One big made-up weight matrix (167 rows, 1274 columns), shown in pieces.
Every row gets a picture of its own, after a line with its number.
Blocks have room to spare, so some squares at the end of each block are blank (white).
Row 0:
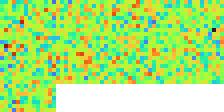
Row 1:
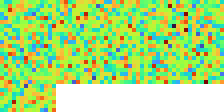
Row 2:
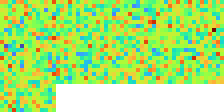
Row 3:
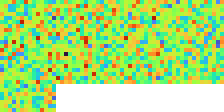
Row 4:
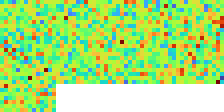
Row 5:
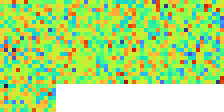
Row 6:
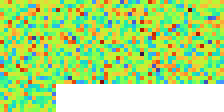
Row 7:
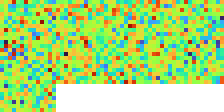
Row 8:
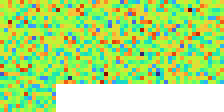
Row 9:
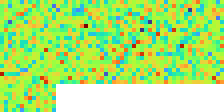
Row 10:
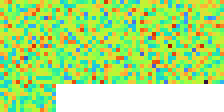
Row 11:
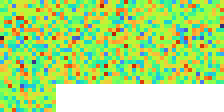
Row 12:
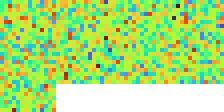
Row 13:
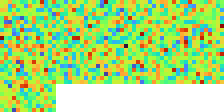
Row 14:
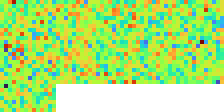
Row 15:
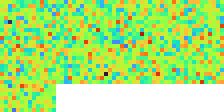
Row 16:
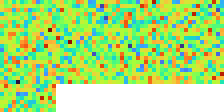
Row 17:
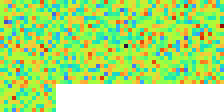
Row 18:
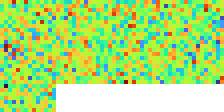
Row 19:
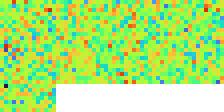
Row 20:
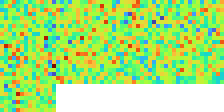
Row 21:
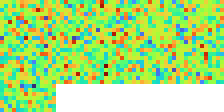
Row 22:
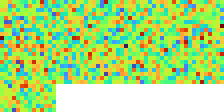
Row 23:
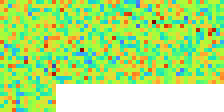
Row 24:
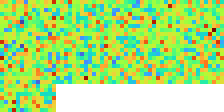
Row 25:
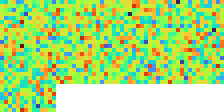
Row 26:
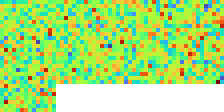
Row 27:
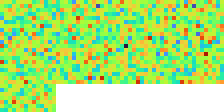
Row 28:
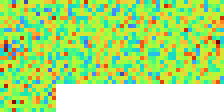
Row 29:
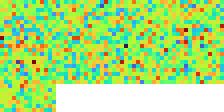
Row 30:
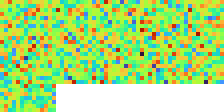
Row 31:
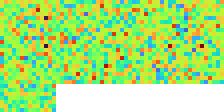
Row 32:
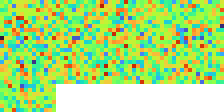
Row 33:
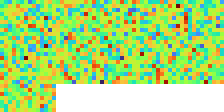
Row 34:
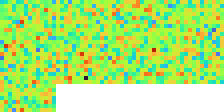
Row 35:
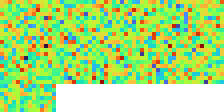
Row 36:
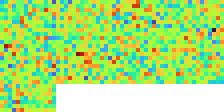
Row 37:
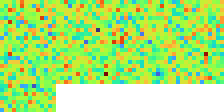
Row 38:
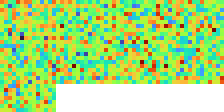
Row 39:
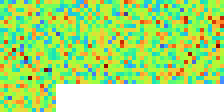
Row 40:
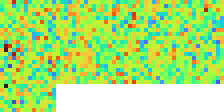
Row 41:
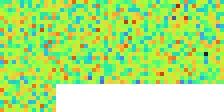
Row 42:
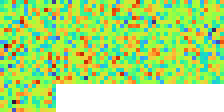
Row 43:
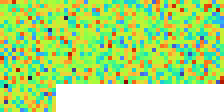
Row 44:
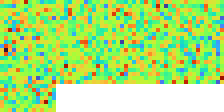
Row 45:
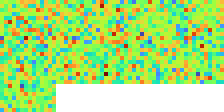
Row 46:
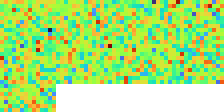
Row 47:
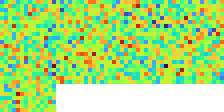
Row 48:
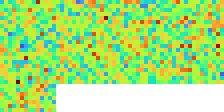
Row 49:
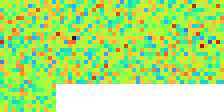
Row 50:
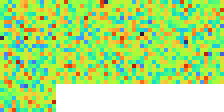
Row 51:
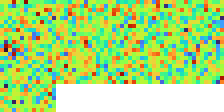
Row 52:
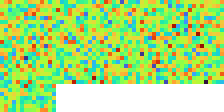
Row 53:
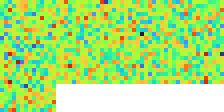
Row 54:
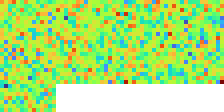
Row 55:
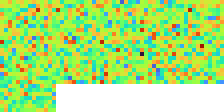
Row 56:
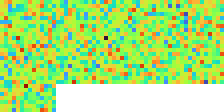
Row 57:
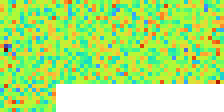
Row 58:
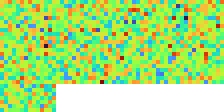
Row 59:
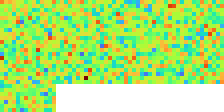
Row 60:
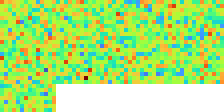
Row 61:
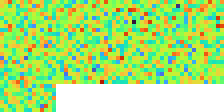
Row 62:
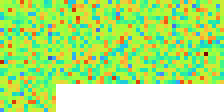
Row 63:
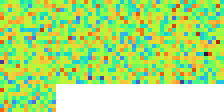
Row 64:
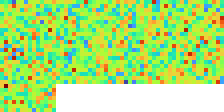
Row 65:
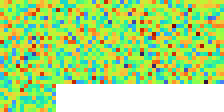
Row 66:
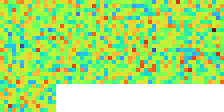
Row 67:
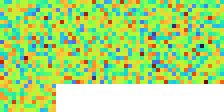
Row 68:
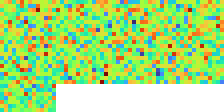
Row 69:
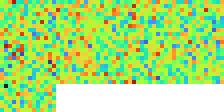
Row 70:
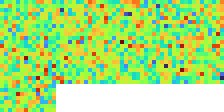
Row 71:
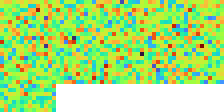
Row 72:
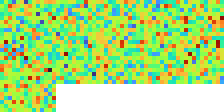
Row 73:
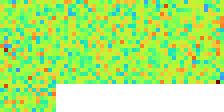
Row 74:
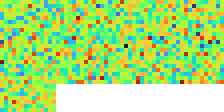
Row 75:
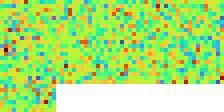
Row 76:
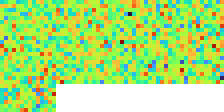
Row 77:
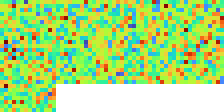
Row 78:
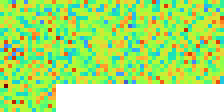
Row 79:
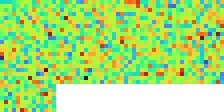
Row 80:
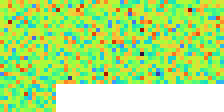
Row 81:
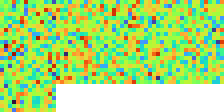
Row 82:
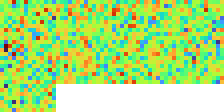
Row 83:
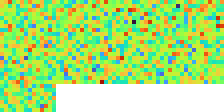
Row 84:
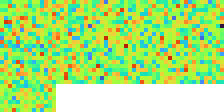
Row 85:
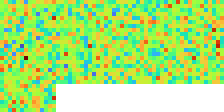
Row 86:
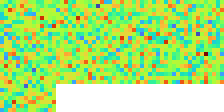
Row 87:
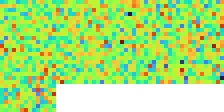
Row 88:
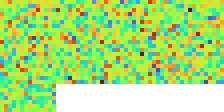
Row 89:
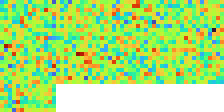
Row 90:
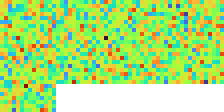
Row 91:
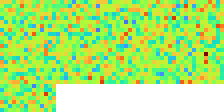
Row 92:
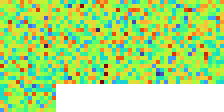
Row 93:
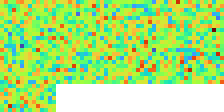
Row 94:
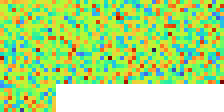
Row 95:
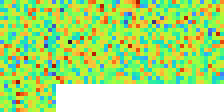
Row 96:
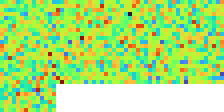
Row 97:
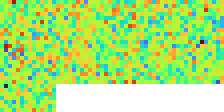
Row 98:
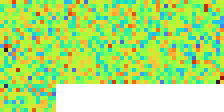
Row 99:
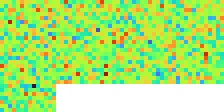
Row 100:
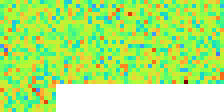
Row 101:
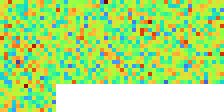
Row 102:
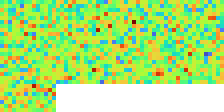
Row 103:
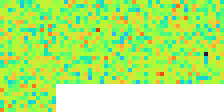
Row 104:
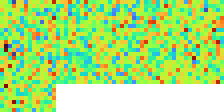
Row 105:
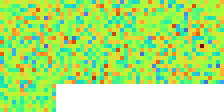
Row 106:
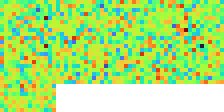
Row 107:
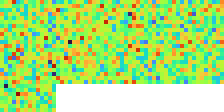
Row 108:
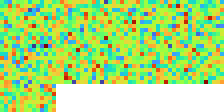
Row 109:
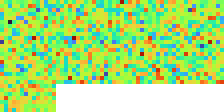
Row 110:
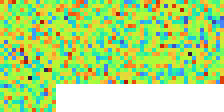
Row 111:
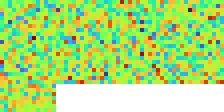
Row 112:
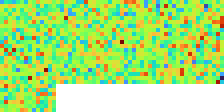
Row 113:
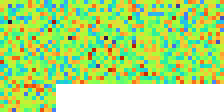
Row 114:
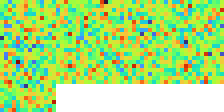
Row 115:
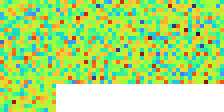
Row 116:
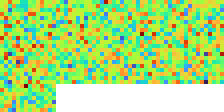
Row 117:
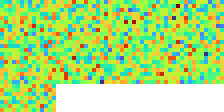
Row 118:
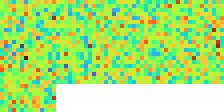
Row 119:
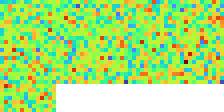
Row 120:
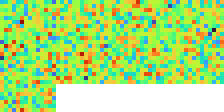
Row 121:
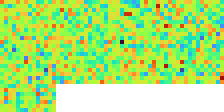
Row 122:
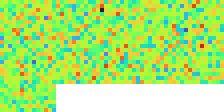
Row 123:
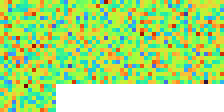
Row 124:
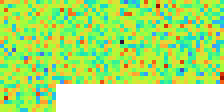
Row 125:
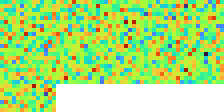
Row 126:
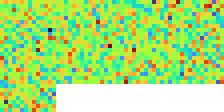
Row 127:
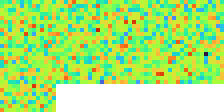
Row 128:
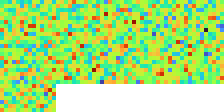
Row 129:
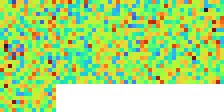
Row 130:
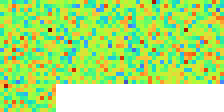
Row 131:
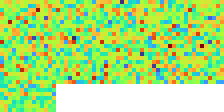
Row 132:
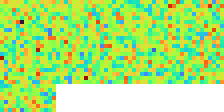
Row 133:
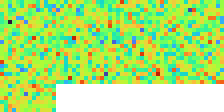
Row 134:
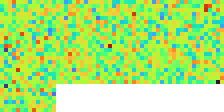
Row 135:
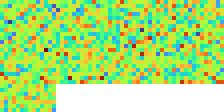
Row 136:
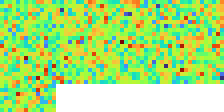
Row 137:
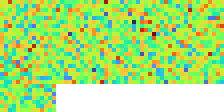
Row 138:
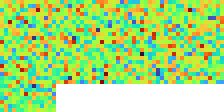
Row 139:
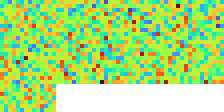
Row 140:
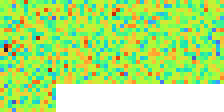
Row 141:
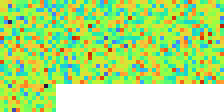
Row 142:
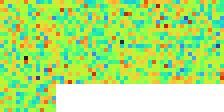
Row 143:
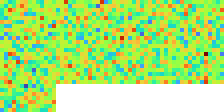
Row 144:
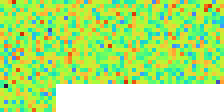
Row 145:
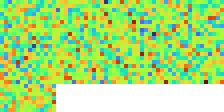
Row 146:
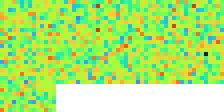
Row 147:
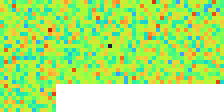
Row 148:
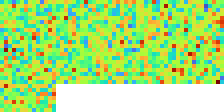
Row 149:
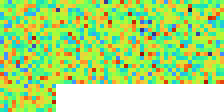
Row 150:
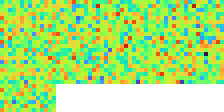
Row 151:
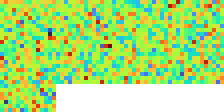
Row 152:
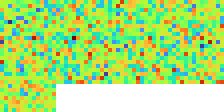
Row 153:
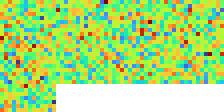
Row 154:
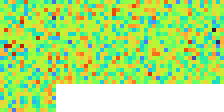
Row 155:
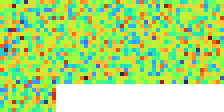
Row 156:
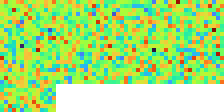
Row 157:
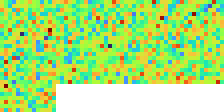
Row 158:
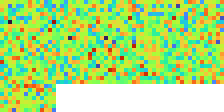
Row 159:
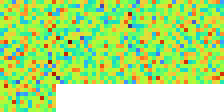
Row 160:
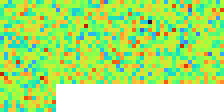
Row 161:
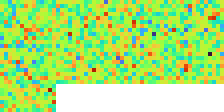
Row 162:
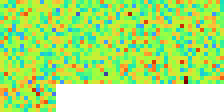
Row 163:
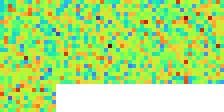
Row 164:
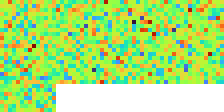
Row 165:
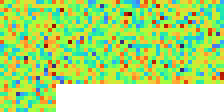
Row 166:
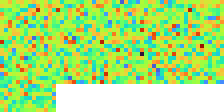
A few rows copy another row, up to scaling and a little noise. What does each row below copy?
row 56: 90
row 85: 118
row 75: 44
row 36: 89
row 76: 87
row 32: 11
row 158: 113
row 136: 70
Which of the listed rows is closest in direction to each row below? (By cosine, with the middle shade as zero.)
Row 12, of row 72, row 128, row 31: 128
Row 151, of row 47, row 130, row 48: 48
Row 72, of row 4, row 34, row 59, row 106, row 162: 4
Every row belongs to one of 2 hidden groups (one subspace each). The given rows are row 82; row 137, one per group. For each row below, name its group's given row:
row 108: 137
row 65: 137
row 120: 82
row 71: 137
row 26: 82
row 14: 82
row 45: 137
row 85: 82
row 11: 137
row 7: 82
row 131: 137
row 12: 137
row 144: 82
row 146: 137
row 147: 82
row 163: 82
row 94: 82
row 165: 82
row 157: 82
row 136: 82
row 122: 137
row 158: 137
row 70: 82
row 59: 82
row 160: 137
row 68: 137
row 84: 137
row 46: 82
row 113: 137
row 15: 137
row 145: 137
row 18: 82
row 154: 82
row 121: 82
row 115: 137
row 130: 82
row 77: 82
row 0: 82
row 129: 82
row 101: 137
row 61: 137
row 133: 137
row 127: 137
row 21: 137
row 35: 137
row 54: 82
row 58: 137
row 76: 82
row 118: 82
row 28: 82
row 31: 137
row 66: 82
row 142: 82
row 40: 82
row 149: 137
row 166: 137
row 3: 82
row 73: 82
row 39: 82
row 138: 137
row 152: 137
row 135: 137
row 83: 137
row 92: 137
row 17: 137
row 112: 82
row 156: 82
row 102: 137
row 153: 137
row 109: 137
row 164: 137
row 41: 137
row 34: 82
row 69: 82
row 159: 82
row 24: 82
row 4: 82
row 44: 82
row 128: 137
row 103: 137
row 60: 82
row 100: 82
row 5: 82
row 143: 137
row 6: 137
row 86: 137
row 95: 82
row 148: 82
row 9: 137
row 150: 137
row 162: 82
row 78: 82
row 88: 137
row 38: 82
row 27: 137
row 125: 137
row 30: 137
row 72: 82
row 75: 82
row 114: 137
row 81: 82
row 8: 137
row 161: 137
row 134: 82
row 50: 137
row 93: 82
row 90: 137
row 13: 137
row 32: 137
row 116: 137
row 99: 137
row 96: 82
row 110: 82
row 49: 137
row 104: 82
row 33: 137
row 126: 82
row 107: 82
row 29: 137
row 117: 137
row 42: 82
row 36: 82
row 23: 82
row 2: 82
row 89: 82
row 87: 82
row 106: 137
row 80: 137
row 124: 82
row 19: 82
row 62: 137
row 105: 137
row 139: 137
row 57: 82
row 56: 137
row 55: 137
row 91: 137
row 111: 137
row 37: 137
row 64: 82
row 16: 82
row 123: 137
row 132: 82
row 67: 137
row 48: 82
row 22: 137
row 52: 137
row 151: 82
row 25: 82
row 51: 82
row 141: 137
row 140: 82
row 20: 82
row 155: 82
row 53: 137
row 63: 137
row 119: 82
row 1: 137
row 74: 137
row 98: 82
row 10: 137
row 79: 82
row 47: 82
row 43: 82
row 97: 82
